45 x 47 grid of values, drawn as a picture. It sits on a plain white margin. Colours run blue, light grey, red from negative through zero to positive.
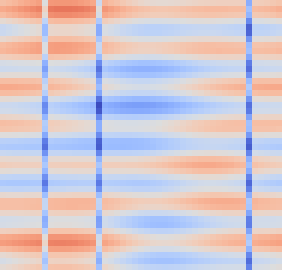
Columns 8, 17 and 42 differ from the columns beside them. The ninth with the lowest average is the centre. Overall the values sit about 50% of the way up the scale. Horizontal stripes repeat 7 times down the table. There is no overall slope.
